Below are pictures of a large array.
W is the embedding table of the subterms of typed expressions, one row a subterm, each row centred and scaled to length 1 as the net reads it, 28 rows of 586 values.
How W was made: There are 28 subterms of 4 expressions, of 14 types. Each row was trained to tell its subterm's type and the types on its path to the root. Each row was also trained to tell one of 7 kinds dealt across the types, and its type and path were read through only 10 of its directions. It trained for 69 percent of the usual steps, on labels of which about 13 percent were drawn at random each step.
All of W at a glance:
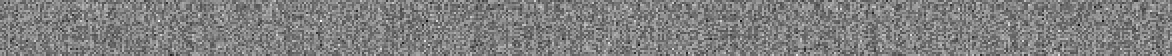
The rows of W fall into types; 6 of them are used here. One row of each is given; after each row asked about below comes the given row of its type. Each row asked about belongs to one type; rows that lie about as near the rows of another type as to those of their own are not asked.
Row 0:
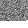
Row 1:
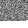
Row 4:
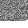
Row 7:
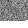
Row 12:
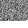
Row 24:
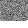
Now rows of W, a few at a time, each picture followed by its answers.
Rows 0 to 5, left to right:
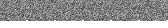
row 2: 4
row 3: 4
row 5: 0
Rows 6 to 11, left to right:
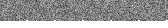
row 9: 0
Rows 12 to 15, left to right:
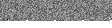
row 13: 7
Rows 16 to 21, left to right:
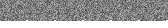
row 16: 1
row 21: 1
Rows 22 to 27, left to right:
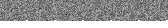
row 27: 4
